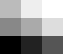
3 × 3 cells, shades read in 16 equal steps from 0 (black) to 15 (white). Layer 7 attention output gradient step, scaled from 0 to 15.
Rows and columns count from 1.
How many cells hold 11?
1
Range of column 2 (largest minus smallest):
12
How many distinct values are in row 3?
3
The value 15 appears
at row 1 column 3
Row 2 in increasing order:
8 10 13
